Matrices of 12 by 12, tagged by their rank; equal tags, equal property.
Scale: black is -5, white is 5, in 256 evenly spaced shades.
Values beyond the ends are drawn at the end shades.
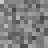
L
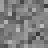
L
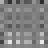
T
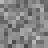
L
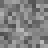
L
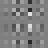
T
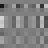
T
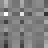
T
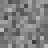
L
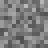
L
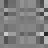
T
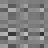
T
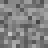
L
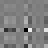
T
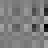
T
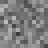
L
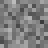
L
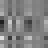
T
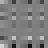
T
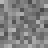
L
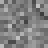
L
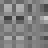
T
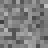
L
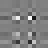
T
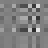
T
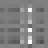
T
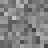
L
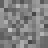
L
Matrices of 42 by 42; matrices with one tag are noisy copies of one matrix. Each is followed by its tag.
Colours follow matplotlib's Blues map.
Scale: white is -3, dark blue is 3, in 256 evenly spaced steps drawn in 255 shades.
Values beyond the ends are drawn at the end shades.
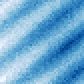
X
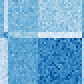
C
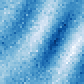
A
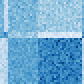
C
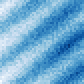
X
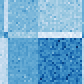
C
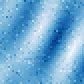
A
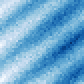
X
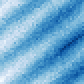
X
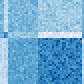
C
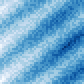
X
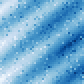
X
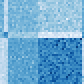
C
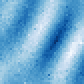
A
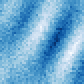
A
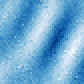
A
